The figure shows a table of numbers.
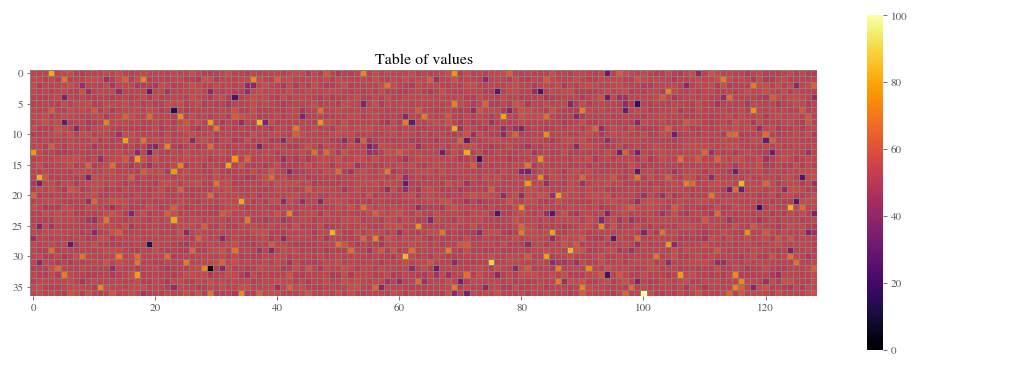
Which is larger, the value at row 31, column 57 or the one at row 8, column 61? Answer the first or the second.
the second
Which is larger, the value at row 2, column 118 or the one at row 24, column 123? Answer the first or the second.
the first
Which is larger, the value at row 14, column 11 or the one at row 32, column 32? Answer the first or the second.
the second
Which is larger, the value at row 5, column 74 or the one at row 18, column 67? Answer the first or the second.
the first
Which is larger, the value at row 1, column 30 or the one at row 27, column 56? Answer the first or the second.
the second
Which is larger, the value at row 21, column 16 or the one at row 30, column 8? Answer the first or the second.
the second
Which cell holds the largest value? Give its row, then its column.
36, 100
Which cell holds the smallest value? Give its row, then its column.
32, 29
